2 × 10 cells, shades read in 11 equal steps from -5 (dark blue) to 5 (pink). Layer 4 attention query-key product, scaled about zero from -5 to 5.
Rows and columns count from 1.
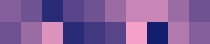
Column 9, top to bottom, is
1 2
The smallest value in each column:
-1 -1 -4 -4 -3 -2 3 -5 1 -1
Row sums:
-1 -3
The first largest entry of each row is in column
7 7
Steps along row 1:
down down up up up up same down down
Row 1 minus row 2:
1 -2 -8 2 2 3 -2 8 -1 -1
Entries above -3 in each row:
9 7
